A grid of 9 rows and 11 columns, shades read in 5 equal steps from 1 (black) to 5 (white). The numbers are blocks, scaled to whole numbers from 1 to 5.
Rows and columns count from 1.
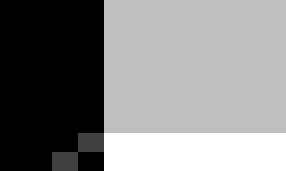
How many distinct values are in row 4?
2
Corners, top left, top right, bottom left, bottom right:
1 4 1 5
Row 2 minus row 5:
0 0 0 0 0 0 0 0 0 0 0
